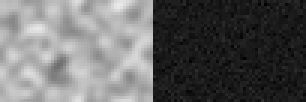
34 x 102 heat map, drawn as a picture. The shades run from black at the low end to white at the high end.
It is made of 1 by 2 panels. Panel 1,1: high, blotchy. Panel 1,2: very low, fine-grained, faint in contrast.
